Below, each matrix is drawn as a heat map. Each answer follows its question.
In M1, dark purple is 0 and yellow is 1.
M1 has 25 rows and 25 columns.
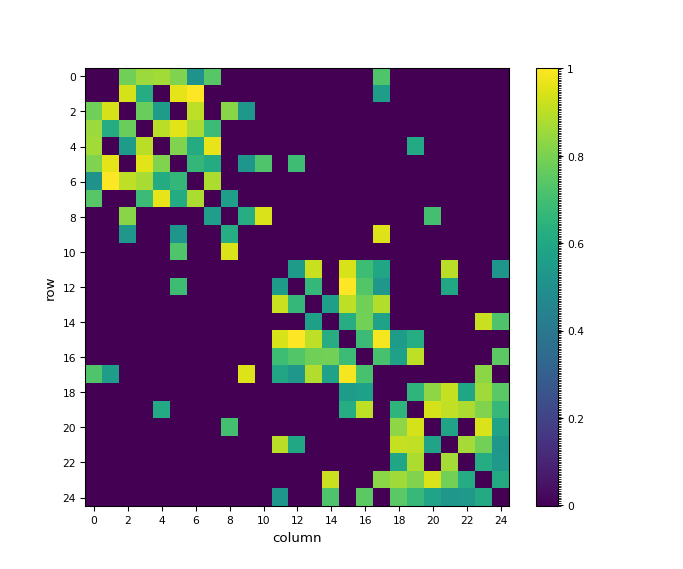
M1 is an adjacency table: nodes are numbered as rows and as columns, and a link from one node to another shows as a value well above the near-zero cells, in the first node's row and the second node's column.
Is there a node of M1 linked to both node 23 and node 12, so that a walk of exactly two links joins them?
yes
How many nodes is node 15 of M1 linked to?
8
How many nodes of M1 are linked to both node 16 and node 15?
7
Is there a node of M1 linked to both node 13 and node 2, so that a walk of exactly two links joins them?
no
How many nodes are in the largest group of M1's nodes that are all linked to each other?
6
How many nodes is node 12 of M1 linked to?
7
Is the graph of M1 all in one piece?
yes
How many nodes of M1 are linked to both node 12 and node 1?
2
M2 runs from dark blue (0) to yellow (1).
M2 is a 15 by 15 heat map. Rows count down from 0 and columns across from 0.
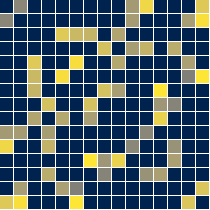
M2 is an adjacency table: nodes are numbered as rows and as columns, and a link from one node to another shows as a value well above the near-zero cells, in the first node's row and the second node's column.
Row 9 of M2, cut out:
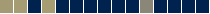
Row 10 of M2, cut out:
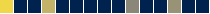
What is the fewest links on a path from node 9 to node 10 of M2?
1
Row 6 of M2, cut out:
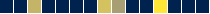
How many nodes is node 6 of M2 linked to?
4
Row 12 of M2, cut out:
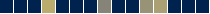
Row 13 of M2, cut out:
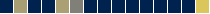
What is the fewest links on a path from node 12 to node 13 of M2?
4
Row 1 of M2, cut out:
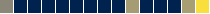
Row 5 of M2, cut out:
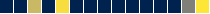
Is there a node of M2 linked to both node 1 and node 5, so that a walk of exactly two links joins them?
yes
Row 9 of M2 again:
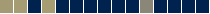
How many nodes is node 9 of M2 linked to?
4
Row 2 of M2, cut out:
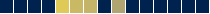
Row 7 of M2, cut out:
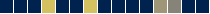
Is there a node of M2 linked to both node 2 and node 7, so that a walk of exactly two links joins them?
yes
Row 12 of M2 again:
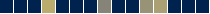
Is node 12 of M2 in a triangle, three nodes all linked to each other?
yes
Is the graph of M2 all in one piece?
yes
